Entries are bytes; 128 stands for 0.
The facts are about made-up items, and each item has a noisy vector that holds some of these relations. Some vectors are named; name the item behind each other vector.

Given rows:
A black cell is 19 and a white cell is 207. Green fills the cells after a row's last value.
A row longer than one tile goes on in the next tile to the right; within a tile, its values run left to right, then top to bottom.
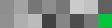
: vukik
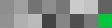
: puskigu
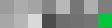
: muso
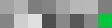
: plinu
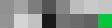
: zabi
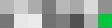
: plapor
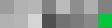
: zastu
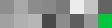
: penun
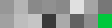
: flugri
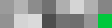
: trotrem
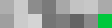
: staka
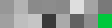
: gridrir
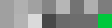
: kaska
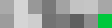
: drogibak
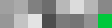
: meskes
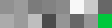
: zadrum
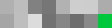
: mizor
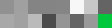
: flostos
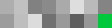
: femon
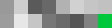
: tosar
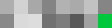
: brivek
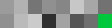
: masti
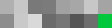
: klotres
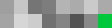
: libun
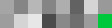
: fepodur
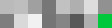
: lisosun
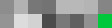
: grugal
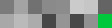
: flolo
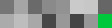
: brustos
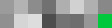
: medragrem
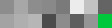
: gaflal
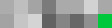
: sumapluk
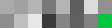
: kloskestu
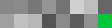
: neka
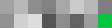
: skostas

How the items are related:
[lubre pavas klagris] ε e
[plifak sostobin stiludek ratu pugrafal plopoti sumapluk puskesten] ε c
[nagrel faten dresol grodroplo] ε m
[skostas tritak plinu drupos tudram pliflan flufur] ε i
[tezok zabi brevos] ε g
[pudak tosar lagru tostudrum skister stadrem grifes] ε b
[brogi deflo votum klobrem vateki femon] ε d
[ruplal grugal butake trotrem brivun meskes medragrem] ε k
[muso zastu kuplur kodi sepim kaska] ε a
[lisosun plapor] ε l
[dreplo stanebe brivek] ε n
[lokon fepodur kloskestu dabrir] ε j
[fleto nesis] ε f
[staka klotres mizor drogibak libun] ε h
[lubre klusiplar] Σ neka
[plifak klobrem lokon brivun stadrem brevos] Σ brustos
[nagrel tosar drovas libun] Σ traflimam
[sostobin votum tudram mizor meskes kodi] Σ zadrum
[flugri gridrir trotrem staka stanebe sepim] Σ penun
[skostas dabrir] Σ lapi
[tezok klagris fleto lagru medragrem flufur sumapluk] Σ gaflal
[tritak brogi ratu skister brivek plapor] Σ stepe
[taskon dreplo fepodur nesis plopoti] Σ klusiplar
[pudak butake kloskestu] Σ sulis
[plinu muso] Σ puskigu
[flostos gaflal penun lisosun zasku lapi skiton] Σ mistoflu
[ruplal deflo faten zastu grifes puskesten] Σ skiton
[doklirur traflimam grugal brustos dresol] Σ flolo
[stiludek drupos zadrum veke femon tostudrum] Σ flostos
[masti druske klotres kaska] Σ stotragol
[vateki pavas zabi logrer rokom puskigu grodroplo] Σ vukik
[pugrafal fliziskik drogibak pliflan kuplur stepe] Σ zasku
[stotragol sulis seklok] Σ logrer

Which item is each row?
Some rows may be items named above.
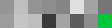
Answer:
fliziskik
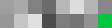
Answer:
meskes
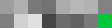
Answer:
butake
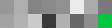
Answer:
veke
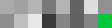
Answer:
kloskestu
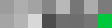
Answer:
muso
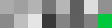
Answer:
kloskestu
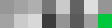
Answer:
lokon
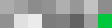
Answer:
dreplo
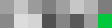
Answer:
tritak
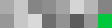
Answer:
deflo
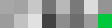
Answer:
dabrir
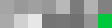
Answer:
nesis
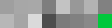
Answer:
kodi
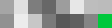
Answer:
skister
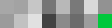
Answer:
dabrir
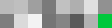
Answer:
lisosun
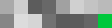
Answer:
pudak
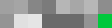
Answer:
lubre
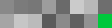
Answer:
klusiplar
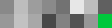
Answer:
stepe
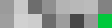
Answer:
klobrem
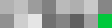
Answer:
stanebe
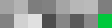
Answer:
plinu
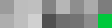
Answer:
kuplur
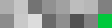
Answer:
vateki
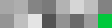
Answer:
tudram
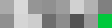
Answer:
brogi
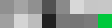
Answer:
tezok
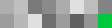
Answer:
votum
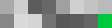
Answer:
pudak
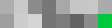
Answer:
staka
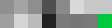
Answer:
tezok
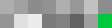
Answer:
dreplo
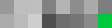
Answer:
kuplur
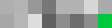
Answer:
sostobin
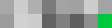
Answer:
ratu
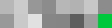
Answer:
faten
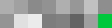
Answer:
dreplo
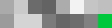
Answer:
tostudrum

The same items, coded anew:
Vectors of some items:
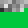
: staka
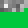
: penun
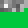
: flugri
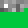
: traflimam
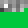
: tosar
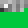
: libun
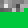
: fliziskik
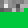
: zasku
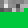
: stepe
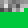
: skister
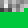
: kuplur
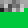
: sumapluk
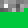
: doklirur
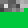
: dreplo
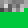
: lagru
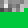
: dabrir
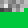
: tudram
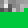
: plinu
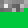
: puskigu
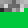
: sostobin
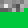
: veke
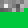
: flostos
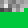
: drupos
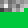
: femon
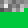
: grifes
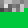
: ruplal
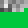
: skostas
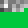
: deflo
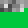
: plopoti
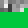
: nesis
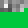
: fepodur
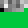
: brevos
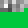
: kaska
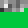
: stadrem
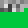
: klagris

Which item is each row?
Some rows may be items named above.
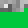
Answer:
klotres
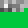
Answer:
muso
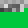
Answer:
meskes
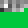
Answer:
klobrem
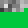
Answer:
grodroplo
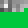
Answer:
vateki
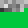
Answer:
mizor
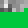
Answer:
plinu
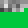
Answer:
skister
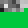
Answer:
stanebe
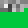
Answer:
lubre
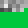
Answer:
drupos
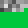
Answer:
faten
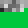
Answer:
stiludek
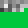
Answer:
lisosun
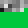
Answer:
plifak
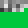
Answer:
plapor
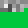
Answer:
pavas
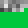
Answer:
skister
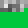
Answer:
butake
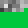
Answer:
grodroplo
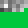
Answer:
femon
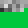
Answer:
drogibak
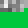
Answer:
kloskestu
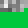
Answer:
kloskestu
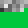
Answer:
staka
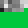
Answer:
zabi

